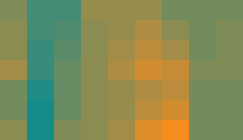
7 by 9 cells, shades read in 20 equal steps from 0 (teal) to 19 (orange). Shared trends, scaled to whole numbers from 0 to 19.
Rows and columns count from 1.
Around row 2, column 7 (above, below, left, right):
8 12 13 8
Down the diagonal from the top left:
9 4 6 10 11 14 19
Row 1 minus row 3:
-1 1 -2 1 -1 -3 -4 0 -1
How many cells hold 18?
0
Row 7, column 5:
12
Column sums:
67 15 45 71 81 98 94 57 59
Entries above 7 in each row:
7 7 7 7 7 7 8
